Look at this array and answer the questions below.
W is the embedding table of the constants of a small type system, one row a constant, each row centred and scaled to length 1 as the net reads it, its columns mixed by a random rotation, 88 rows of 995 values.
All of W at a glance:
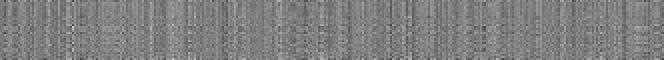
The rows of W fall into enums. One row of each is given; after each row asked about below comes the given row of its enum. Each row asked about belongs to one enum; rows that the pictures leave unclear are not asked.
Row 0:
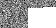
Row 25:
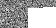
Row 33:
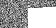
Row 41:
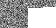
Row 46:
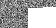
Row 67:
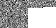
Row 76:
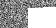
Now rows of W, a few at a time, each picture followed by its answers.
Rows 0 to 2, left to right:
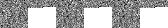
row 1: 67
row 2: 67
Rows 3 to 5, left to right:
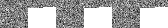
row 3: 25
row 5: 46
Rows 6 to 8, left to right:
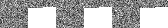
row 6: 46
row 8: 0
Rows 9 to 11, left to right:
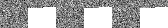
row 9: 0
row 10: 46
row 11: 25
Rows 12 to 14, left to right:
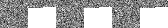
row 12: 41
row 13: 25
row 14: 0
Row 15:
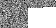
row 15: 0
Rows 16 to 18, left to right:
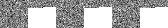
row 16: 67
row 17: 41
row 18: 25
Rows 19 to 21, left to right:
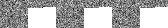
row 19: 67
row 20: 46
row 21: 41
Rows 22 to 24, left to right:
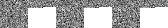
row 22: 67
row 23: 25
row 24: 25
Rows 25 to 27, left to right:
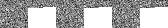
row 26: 33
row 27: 33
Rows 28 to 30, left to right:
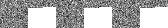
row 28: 46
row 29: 67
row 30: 41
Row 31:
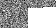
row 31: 0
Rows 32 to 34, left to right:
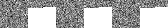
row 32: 67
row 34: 41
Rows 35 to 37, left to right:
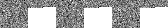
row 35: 0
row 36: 67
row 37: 25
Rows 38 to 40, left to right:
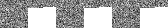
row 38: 25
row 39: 41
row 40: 46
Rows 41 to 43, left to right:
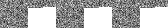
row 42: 46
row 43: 41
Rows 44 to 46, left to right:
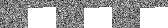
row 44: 33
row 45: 0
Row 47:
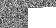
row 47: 46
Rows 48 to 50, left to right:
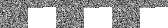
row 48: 0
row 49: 25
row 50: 25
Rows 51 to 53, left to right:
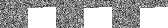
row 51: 76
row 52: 33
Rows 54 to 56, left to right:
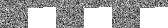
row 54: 25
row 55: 41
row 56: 46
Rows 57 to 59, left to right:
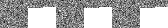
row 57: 41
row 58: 0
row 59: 41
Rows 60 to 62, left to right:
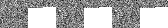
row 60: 46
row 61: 0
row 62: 0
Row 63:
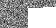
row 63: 41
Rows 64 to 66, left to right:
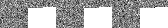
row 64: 46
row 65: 41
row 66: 67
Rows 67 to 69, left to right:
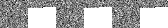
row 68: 76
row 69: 0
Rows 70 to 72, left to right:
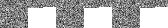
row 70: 25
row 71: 41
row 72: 41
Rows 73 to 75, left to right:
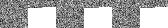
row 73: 33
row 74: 46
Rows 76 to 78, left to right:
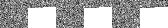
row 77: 41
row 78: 33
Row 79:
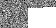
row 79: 0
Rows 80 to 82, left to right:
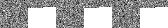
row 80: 0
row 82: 67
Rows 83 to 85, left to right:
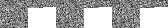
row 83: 25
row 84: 33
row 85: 33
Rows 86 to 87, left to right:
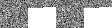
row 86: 0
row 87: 25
